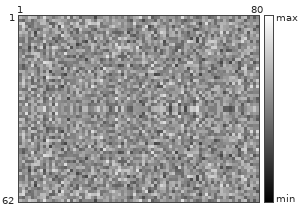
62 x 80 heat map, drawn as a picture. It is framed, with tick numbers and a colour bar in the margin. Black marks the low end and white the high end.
The grain is fine, like static. It is mirror symmetric from top to bottom. No single row or column stands out from its neighbours. There is no overall slope. The histogram is bell-shaped. No seam splits the table. There are no regular stripes.
